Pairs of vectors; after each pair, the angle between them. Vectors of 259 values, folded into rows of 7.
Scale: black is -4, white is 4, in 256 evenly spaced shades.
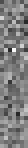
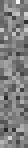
orthogonal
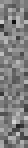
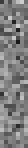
partly aligned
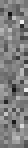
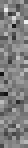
orthogonal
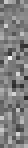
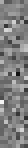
partly opposed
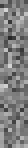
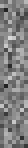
nearly opposite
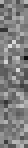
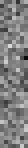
nearly parallel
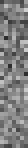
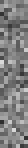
partly aligned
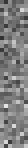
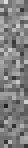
nearly opposite
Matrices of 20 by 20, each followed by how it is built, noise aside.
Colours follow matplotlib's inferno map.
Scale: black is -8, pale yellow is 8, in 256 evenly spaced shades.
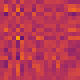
low rank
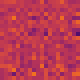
low rank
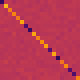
diagonal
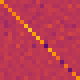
diagonal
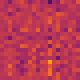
low rank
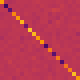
diagonal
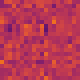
low rank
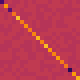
diagonal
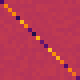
diagonal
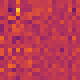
low rank
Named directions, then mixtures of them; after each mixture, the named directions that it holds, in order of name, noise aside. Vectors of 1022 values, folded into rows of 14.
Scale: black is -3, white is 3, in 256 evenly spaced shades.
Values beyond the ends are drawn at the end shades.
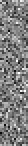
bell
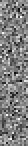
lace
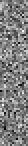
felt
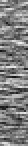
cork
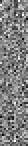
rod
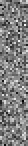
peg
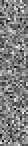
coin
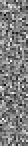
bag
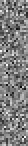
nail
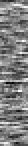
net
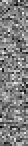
bell, net, rod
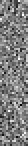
peg, rod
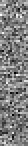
cork, lace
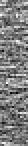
cork, lace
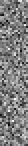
coin, peg, rod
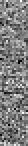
bell, coin, cork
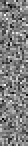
bag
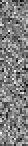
bell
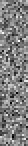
lace, peg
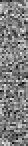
felt, net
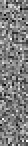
bag
